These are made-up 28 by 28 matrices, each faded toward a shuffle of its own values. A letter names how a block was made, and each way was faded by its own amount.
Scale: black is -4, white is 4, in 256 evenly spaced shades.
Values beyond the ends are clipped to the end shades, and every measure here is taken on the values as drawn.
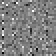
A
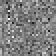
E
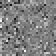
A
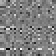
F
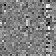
E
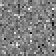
A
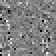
A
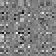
F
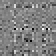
F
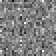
E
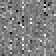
A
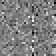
A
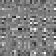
F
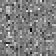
A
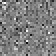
E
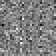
E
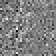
E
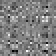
F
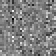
E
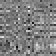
F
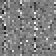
A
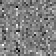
A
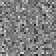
E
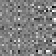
F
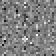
A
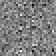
E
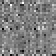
F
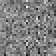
E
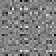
F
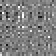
F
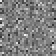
E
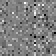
A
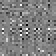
F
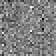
E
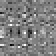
F
